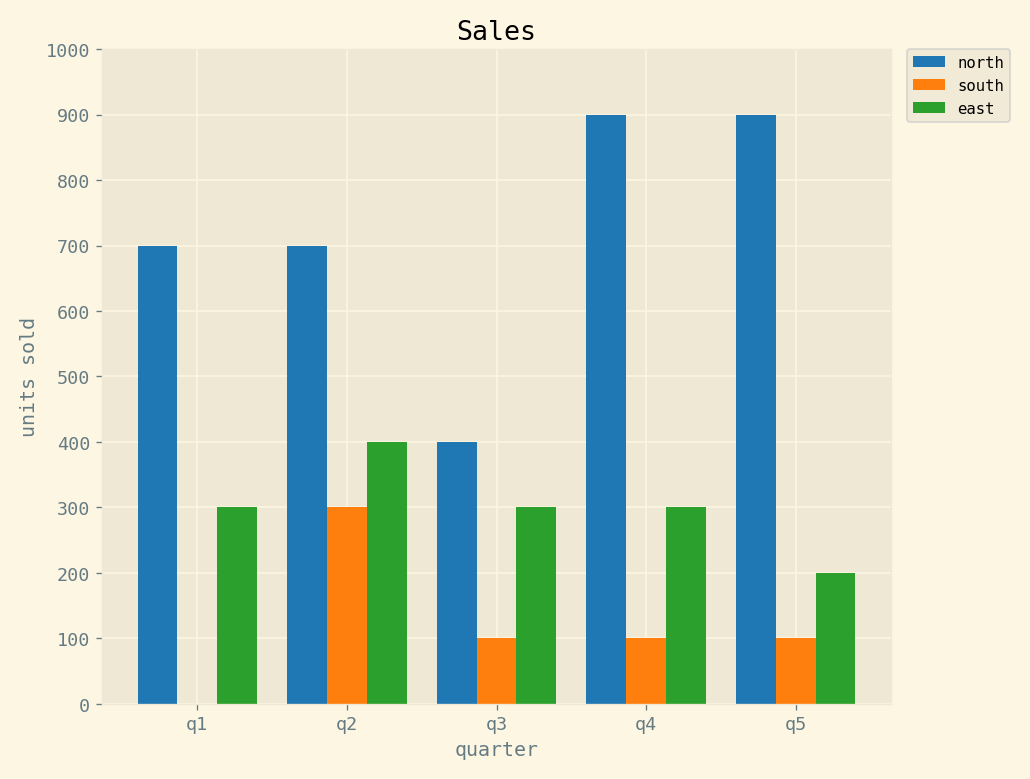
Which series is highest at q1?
north
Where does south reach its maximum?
q2
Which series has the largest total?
north
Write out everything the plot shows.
Title: Sales
x-axis: quarter, ticks q1 q2 q3 q4 q5
y-axis: units sold, ticks 0 100 200 300 400 500 600 700 800 900 1000
Legend: north, south, east
Values:
north: 700 700 400 900 900
south: 0 300 100 100 100
east: 300 400 300 300 200
